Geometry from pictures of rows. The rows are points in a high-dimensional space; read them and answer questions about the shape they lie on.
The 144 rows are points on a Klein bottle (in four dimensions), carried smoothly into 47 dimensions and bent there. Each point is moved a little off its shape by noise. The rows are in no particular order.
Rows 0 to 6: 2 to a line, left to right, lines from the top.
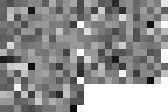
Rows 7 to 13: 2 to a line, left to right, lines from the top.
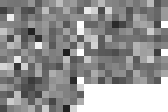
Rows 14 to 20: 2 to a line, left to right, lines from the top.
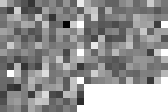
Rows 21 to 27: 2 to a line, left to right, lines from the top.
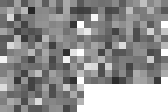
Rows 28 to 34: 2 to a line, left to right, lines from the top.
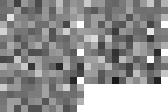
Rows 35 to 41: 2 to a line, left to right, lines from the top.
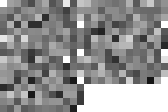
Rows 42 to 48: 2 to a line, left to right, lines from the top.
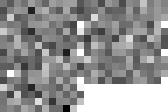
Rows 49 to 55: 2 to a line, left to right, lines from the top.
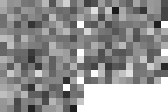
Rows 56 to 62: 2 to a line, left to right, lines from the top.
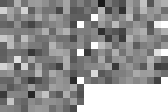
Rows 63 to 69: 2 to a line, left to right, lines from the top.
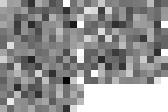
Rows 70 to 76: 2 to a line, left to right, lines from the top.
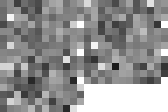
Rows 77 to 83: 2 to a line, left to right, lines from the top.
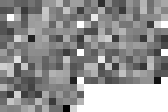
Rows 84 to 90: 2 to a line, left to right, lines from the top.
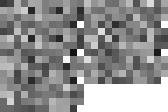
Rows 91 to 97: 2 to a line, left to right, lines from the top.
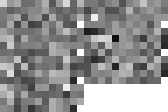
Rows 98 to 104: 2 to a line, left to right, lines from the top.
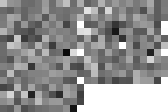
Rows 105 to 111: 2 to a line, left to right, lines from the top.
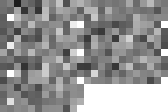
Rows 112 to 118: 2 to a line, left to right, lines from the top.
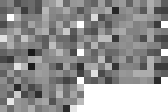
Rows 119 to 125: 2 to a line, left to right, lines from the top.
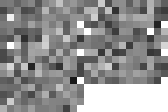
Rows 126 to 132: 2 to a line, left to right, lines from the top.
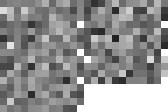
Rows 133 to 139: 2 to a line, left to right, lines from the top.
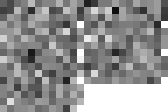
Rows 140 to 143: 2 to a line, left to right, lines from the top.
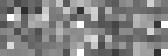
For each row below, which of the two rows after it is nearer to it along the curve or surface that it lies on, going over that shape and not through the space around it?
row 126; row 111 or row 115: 115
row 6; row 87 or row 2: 87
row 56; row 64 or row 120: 64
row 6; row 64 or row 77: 64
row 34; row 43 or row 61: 43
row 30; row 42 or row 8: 8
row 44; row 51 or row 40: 40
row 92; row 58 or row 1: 1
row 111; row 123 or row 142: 142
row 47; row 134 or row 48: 48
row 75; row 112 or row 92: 92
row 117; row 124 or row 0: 0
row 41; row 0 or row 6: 6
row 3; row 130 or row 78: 78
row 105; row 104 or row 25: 25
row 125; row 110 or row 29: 110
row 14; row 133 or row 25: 25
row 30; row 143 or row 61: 143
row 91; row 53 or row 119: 53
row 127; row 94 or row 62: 94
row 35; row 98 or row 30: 98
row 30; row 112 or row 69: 69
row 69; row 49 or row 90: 49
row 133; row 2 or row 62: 2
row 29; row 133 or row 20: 133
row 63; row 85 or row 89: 89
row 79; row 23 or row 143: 143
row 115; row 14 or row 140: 140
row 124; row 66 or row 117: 66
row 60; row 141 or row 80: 80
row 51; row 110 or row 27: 27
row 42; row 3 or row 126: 126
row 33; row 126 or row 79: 126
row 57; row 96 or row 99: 96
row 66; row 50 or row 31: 50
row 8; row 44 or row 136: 136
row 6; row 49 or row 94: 94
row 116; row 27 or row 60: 60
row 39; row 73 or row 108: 73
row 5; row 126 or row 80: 126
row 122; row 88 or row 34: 88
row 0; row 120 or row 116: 120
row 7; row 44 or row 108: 108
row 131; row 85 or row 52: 85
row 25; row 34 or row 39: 39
